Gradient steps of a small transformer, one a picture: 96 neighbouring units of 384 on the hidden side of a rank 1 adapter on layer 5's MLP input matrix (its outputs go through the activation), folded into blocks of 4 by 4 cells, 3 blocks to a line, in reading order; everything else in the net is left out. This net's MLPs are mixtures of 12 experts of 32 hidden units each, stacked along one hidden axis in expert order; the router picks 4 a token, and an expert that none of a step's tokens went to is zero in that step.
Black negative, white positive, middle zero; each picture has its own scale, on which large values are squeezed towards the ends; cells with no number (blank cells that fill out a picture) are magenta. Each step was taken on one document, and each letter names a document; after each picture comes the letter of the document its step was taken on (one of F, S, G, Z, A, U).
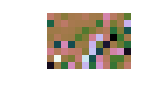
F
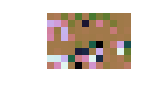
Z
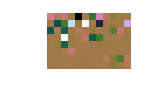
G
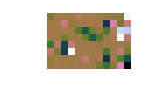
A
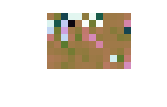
G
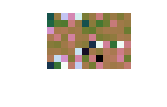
Z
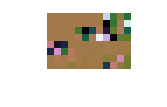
F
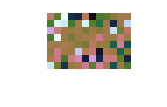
Z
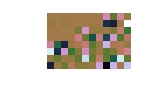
F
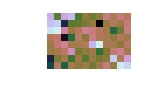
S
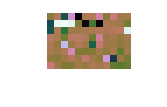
G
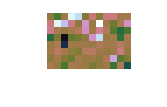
G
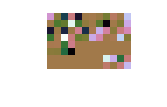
A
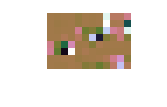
A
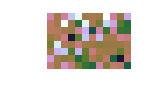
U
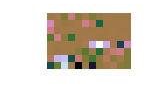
Z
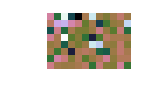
S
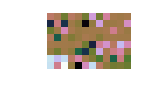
Z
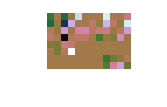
A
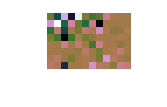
S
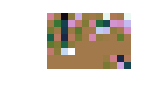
A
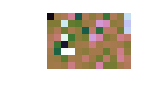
A
